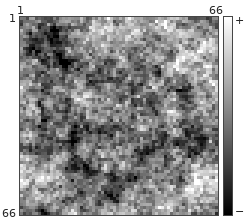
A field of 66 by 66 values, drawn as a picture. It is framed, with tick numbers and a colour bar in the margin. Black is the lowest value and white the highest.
The halves do not mirror each other. No row or column stands out. The field is mottled with small blotches. The top left is the ninth with the lowest average.
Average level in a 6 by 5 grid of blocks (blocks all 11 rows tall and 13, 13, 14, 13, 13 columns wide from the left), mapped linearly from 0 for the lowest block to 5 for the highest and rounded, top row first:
03544
11235
33223
11120
41223
32245
